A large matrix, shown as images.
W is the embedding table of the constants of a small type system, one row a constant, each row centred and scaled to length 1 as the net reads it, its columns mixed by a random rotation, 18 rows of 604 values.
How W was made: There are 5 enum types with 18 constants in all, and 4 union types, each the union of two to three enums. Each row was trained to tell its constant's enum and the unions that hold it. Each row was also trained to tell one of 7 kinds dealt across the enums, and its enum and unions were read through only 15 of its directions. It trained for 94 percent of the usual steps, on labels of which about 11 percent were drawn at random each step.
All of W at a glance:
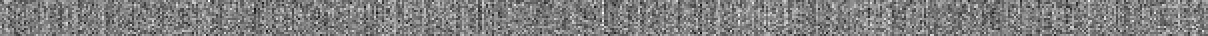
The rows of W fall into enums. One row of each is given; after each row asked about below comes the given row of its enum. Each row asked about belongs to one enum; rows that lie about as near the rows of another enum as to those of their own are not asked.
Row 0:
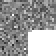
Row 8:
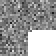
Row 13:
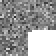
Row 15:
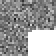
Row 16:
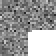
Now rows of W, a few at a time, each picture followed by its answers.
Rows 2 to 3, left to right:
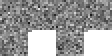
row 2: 16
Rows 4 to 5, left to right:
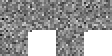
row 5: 8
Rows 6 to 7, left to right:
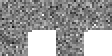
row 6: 8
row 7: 0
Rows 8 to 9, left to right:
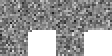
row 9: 15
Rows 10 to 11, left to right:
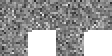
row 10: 0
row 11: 0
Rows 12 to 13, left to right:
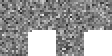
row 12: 8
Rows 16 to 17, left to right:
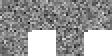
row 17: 13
